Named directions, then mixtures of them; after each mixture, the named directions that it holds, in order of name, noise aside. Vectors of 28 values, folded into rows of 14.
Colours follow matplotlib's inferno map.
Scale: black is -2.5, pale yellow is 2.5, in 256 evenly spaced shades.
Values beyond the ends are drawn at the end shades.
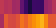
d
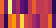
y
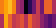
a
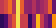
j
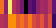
a, d, y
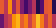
d, j, y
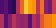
a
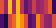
j, y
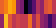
a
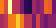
a, j, y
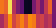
a, d, y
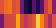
a, d, j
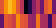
a, j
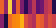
d, j, y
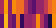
a, j, y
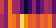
d, y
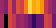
a, d, y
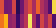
j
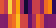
a, j, y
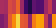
d, j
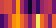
d, j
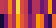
j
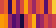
j, y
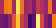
j
